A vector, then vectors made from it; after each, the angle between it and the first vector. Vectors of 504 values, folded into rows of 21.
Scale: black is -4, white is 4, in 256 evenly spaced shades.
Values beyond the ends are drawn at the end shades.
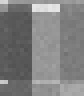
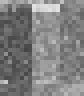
nearly parallel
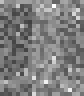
partly aligned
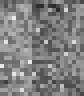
partly opposed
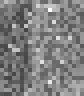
partly aligned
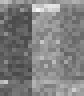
nearly parallel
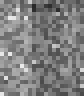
partly opposed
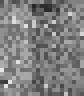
partly opposed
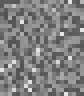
orthogonal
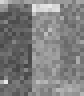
nearly parallel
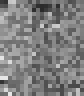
partly opposed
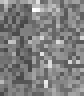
partly aligned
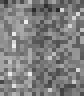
partly opposed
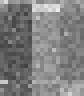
nearly parallel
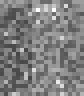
partly aligned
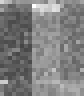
nearly parallel
